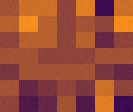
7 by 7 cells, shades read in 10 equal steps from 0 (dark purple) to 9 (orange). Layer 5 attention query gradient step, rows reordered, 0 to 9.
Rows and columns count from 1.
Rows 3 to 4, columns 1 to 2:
4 6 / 5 5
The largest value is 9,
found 2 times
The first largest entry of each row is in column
5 2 2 1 2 6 6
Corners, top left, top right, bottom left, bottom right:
5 7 4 0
